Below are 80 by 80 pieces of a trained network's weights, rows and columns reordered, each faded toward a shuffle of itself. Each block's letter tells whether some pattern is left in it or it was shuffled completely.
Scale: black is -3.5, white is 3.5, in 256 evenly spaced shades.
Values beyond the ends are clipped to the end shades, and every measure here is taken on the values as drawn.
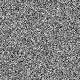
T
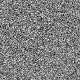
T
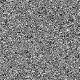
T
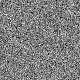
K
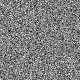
K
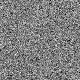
K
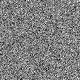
K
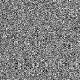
T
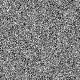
K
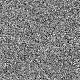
K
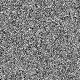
K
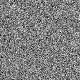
K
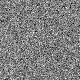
K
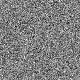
K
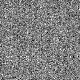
T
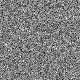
K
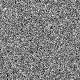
K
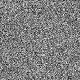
T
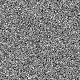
K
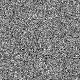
T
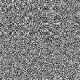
T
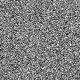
T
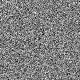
K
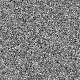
K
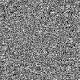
T
